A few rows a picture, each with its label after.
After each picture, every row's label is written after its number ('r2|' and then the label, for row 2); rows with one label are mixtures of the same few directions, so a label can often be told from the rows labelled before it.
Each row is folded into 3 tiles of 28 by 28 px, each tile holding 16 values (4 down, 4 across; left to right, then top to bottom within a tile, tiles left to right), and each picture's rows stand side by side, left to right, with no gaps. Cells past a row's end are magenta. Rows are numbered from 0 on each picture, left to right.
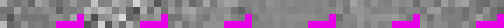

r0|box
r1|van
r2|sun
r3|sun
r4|sun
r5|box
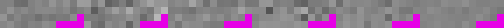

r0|sun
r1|box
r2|sun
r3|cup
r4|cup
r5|box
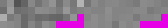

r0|sun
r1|cup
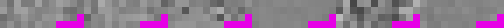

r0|sun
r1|sun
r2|cup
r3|box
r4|sun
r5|box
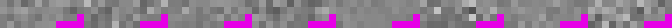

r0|sun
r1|cup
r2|cup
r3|sun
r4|box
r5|cup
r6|van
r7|van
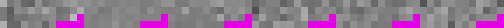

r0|box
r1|cup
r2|cup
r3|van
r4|sun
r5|cup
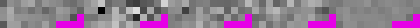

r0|box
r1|cup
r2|cup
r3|sun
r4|box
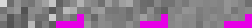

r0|cup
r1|box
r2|cup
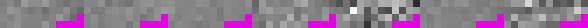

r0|box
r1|box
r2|van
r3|van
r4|cup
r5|box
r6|sun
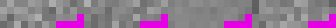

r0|van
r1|cup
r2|box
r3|van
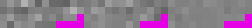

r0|sun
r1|box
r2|box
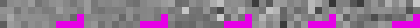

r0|box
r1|van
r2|cup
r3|cup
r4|sun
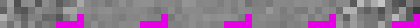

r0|sun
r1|sun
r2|sun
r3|cup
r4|box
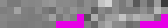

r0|cup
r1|sun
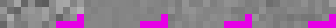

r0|box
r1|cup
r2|sun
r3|sun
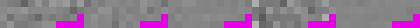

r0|sun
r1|cup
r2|sun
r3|box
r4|sun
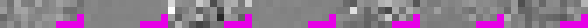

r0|sun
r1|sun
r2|van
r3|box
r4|cup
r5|cup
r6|sun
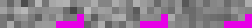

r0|sun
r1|van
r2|sun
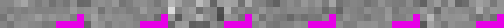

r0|sun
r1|box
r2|van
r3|sun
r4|van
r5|box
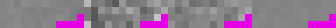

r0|box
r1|box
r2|box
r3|van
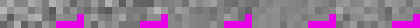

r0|van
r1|sun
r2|box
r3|cup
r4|van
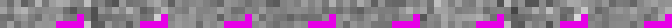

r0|sun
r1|box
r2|cup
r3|sun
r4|sun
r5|sun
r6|box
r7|box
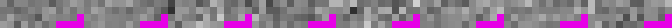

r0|van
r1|box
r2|van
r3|sun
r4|cup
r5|box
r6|sun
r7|van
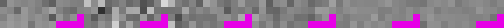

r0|cup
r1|cup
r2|box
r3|sun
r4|van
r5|box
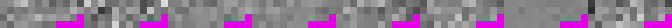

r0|sun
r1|cup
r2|box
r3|sun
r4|box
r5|van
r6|cup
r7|van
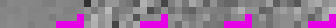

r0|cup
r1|cup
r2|sun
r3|box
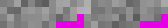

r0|box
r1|van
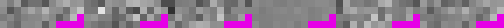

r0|box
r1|cup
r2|van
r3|box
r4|van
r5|box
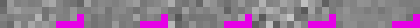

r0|van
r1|cup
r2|box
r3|van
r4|box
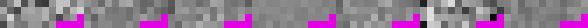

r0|box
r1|box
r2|van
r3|van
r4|van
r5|box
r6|sun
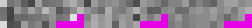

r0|box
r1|cup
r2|box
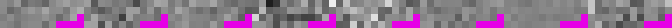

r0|box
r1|van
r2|box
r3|sun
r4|van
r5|van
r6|sun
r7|van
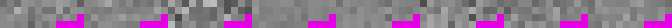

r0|cup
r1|sun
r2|box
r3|van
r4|cup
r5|cup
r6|van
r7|van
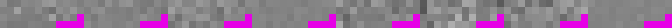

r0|cup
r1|box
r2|van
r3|van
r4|box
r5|van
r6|box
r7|cup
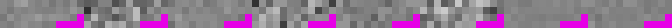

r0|sun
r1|van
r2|box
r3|cup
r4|van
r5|sun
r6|sun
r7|box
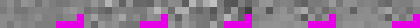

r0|sun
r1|sun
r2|box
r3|cup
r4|cup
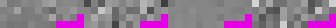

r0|cup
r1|cup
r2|cup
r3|cup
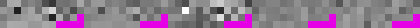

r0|cup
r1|cup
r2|cup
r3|van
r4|cup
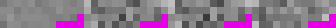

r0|box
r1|van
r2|van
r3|box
